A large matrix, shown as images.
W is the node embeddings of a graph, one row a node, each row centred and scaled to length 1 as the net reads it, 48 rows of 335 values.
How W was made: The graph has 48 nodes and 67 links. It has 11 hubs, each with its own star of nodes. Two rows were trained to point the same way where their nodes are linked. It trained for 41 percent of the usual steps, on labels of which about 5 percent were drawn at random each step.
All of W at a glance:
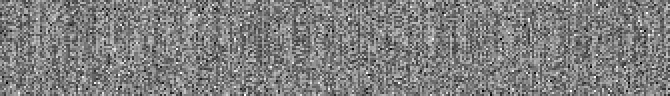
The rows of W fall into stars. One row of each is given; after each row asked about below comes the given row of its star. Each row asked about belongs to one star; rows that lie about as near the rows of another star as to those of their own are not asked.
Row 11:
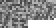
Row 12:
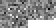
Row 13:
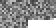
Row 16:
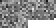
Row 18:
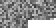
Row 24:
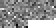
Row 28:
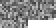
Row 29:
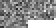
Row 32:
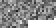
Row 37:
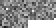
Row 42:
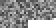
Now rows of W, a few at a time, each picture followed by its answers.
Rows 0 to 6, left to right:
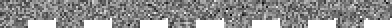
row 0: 29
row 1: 32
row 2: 18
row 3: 11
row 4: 28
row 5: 37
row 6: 24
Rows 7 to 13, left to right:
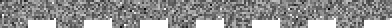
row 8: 13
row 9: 37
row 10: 13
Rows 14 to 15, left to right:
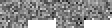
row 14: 16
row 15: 12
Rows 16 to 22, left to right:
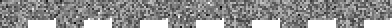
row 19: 12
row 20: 12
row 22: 24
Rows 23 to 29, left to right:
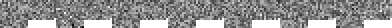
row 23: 32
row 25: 11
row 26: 32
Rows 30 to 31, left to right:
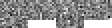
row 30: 29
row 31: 24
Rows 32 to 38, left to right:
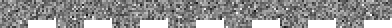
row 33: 37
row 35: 12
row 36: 42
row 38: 16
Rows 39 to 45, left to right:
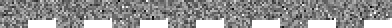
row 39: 42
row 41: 28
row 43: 13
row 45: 18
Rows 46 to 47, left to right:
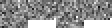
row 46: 32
